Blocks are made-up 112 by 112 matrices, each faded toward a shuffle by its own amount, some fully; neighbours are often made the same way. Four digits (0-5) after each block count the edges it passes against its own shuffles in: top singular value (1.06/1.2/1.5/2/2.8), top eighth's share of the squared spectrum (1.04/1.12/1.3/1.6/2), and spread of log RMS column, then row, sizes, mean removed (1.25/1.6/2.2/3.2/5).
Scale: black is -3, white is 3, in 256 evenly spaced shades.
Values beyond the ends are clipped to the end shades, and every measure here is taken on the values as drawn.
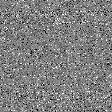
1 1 0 3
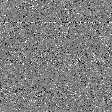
2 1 0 2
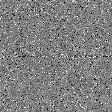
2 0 0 1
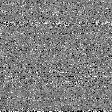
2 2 0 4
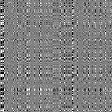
5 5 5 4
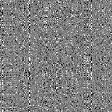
4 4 3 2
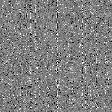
4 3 3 1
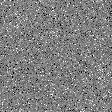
0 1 0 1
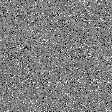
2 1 0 2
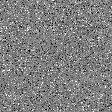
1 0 0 1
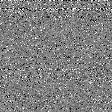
2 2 0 3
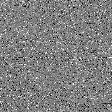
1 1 0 2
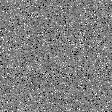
0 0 0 1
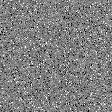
3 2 0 0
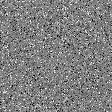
0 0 0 0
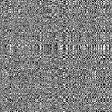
5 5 3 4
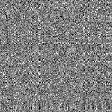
4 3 2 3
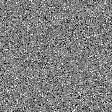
0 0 0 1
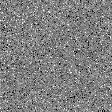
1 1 1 0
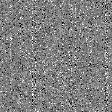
2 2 3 0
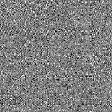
4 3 2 2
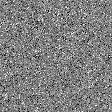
1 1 0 0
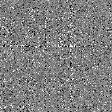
1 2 3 2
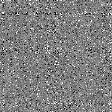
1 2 3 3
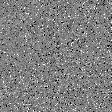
1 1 1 1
